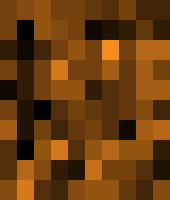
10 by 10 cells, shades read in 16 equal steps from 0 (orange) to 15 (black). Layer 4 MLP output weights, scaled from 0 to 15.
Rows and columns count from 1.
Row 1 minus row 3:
-4 -7 -5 0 2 1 10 0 7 7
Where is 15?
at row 2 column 2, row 6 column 3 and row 8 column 2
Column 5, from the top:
8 8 6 8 6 8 9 10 13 7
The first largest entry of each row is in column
9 2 2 2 1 3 8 2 5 4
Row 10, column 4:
11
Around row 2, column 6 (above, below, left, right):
9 8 8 13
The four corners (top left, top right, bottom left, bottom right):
8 11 7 7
